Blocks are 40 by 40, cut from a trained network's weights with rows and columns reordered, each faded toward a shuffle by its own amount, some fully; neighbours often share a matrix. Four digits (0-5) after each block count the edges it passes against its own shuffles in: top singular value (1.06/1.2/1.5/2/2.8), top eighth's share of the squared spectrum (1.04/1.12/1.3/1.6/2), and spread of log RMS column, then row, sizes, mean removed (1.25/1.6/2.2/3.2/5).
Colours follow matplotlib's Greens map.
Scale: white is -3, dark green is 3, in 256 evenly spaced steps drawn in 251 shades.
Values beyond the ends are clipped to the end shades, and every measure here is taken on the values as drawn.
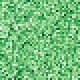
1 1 0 0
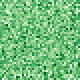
0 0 0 0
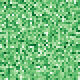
1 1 0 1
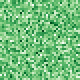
0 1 0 0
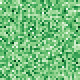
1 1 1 0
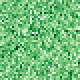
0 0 0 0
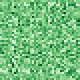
3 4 1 2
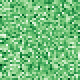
3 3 1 1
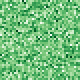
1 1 0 0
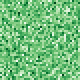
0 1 0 0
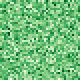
2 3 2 1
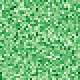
1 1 0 0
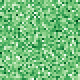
0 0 0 0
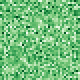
0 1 0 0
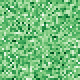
0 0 0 0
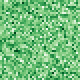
0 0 0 0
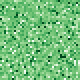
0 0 0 0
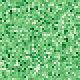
1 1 0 0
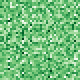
3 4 2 1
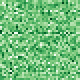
3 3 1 2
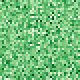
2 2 1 0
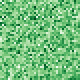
2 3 0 1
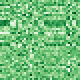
4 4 1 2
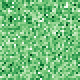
2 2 0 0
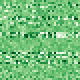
3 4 0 4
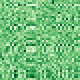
4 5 2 3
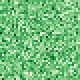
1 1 0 0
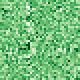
3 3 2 1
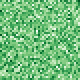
2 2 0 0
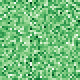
2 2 1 0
